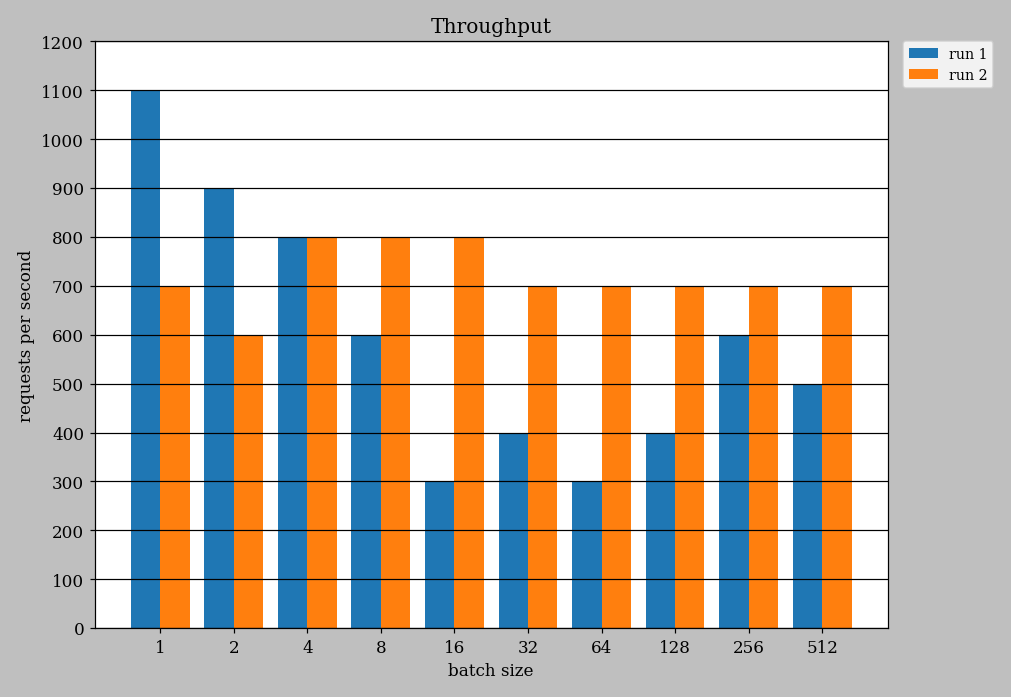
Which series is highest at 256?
run 2
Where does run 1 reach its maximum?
1
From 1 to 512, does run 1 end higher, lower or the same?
lower
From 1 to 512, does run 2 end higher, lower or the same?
the same
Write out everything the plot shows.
Title: Throughput
x-axis: batch size, ticks 1 2 4 8 16 32 64 128 256 512
y-axis: requests per second, ticks 0 100 200 300 400 500 600 700 800 900 1000 1100 1200
Legend: run 1, run 2
Values:
run 1: 1100 900 800 600 300 400 300 400 600 500
run 2: 700 600 800 800 800 700 700 700 700 700
